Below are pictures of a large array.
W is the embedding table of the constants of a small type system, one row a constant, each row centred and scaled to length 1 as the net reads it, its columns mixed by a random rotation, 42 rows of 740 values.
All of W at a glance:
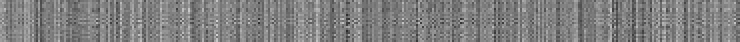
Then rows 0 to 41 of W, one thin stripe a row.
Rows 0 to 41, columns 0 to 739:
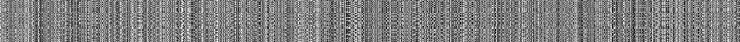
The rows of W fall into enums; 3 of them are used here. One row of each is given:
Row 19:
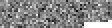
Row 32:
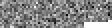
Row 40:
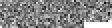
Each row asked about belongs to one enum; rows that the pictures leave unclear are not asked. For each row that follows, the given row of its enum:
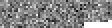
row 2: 19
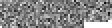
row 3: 40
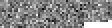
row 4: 19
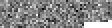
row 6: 19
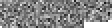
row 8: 40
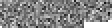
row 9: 40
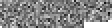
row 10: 40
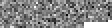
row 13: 32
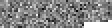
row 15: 19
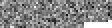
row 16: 32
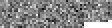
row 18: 19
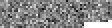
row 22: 19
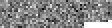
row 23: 19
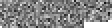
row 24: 40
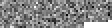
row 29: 32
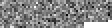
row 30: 32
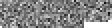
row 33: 40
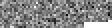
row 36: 32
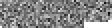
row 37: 40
